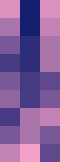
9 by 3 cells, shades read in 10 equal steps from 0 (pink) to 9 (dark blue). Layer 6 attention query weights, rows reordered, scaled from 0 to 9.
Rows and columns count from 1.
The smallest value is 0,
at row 9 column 2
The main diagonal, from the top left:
1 9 3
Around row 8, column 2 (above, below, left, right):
3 0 5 5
